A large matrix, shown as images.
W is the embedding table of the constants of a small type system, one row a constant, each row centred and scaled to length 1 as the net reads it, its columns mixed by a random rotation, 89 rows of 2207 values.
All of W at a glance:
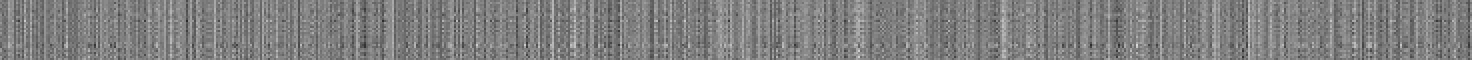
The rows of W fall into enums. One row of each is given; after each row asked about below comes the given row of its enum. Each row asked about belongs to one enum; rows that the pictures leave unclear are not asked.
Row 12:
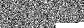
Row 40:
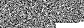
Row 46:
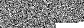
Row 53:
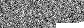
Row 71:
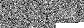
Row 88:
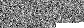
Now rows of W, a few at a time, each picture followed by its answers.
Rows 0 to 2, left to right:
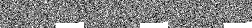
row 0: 12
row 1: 53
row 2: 46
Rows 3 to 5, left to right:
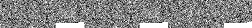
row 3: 71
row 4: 71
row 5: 53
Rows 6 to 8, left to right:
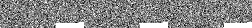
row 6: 12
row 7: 46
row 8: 88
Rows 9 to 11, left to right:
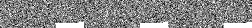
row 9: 46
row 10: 53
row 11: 12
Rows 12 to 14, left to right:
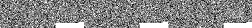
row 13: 46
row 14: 71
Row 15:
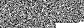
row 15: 40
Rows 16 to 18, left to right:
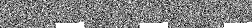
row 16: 40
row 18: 88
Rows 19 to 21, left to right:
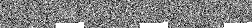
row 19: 71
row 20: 40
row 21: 88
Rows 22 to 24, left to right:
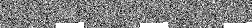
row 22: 71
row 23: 88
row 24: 12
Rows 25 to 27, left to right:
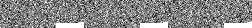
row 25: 12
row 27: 53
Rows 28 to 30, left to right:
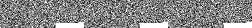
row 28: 12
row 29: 40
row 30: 46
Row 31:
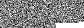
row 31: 46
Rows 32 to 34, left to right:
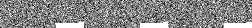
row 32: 46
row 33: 53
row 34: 12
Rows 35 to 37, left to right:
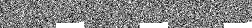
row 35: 53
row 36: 12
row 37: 40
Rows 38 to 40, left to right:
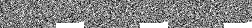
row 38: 53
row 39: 40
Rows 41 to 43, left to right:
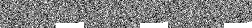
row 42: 53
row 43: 53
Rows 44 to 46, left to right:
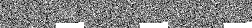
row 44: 71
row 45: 46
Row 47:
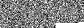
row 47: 12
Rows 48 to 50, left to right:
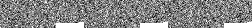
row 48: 12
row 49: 53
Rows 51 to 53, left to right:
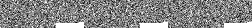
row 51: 12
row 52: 40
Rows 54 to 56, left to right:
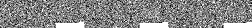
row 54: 40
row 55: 71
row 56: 12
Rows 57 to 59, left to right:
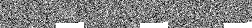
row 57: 71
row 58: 53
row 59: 40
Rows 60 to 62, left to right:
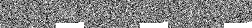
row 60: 71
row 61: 40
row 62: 53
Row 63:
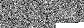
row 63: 71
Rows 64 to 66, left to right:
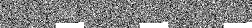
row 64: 71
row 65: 46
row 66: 12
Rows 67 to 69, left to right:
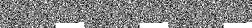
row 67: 12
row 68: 12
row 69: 12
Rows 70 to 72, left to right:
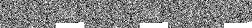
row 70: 71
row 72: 53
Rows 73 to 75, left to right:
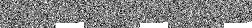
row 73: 12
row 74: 88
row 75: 53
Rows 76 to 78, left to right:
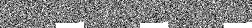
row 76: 40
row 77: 53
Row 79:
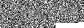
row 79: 12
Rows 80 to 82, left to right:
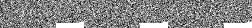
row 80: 53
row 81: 46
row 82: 40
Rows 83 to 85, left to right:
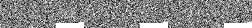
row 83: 71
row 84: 40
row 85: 53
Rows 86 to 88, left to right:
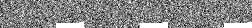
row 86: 53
